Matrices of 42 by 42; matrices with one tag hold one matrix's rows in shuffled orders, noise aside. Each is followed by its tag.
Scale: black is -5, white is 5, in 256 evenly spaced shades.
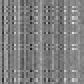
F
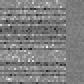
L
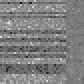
L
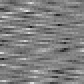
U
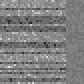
L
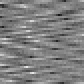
U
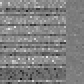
L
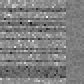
L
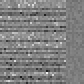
L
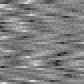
U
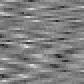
U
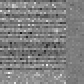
L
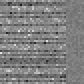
L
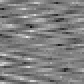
U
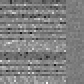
L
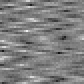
U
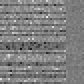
L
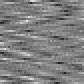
U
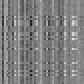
F
